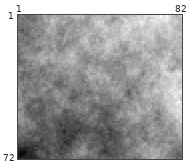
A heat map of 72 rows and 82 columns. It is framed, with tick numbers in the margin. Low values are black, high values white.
No regular stripes run through it. The halves do not mirror each other. No single row or column stands out from its neighbours. The bottom left is the ninth with the lowest average. No lone cell stands out from its neighbours. The field climbs toward the top right.
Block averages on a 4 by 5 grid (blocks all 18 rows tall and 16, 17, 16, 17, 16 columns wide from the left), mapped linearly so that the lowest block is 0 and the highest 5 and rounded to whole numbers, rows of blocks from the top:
2 3 4 5 5 / 2 3 3 3 5 / 2 2 2 3 5 / 0 0 1 2 3
